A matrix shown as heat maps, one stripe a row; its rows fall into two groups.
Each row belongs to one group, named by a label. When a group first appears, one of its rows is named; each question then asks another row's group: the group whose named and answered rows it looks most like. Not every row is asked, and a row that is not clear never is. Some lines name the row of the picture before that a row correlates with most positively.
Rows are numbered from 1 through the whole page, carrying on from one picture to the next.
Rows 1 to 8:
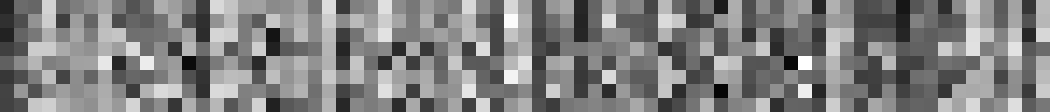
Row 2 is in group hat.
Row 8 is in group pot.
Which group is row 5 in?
hat
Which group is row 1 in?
hat
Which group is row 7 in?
hat
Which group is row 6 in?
hat
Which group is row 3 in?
hat
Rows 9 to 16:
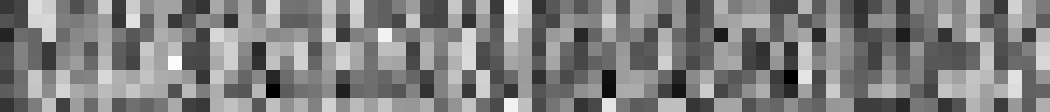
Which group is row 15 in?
pot
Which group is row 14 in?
pot
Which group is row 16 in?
hat
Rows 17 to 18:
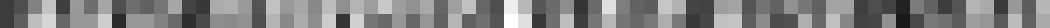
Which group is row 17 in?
hat
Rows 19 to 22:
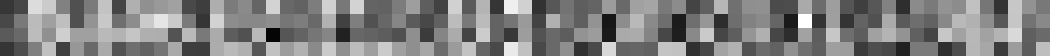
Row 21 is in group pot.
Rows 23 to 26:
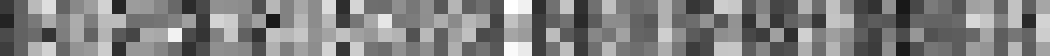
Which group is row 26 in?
hat
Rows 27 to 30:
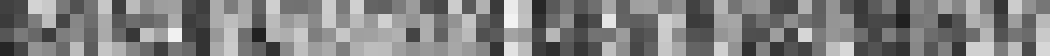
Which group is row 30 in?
hat
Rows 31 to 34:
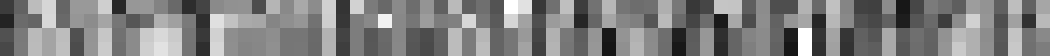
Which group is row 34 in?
pot
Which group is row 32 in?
hat
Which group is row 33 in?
pot
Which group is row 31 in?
hat
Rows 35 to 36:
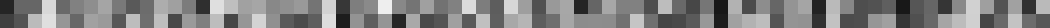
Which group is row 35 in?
hat
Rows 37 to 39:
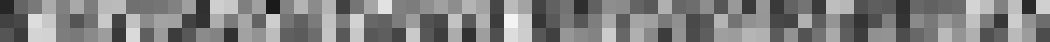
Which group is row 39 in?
pot
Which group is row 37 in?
hat
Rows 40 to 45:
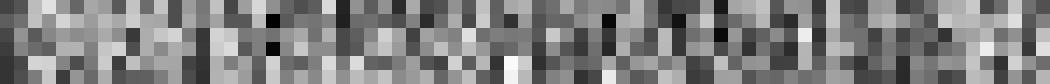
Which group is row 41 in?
pot
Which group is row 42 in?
hat
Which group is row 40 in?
pot
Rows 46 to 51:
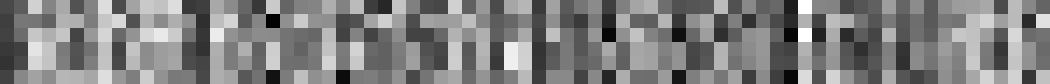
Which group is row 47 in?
hat
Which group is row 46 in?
pot
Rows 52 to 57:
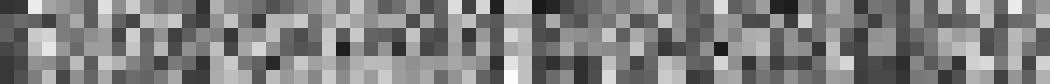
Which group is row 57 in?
hat
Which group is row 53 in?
hat
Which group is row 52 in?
pot
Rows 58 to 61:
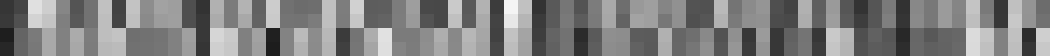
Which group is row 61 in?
hat
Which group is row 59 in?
pot
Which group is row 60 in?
hat
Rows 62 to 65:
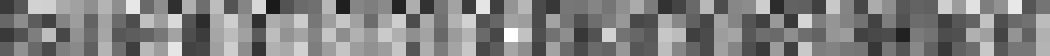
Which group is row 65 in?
hat
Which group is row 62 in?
pot
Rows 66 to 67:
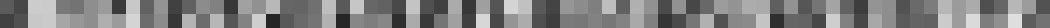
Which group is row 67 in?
pot
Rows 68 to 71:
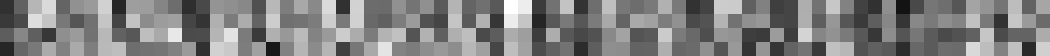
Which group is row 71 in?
hat
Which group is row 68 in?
hat
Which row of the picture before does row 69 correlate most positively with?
66
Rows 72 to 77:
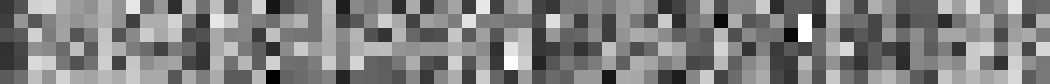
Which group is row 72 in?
pot
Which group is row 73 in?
hat
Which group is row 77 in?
pot
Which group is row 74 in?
pot
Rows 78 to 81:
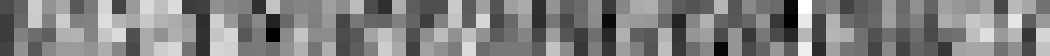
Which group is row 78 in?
pot
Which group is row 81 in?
hat
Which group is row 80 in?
hat
